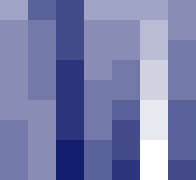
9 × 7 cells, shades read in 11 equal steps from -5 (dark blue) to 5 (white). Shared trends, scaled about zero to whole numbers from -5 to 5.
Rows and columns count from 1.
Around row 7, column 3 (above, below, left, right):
-4 -5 0 -1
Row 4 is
0 -1 -4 0 -1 3 -1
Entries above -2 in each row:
5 6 6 6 6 4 4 3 3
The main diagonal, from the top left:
1 -1 -3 0 -1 4 -2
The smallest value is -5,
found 2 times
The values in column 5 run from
-4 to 1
